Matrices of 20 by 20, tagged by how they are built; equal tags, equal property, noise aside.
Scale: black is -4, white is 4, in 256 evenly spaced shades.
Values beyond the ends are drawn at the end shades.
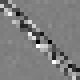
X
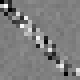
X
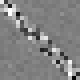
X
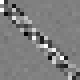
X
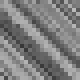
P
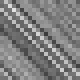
P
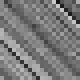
P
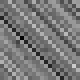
P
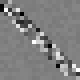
X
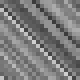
P
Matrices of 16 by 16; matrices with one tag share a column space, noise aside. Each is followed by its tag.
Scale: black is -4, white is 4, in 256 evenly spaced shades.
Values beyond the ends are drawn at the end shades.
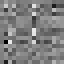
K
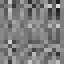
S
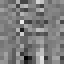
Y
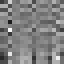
Y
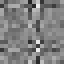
S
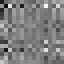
S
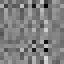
S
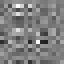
K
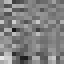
Y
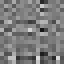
Y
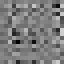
K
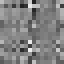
S
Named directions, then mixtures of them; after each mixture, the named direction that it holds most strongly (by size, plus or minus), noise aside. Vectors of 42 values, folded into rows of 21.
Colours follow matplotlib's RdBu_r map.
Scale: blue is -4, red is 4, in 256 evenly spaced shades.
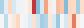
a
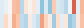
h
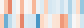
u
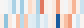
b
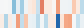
b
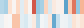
a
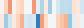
u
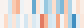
a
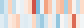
a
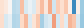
h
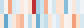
a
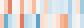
u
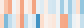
u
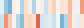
u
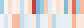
a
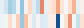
b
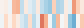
h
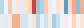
a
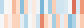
h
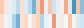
h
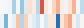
b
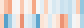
u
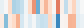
a
